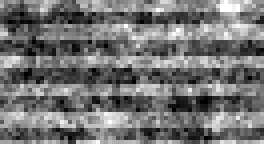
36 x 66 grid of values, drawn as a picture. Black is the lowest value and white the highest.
Stripes: horizontal, repeating 5 times. Slope: none. Ninth with the highest average: top right. Grain: streaks across.
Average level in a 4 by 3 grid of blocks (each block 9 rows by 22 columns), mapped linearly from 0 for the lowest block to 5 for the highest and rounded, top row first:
0 3 5 | 0 3 2 | 1 0 0 | 3 3 2
